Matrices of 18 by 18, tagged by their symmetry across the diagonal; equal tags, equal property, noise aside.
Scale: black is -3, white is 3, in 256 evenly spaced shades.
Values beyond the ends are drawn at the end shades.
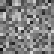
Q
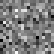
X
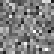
X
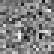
X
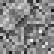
Q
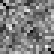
Q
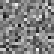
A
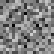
Q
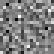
A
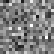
X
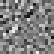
A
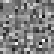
A
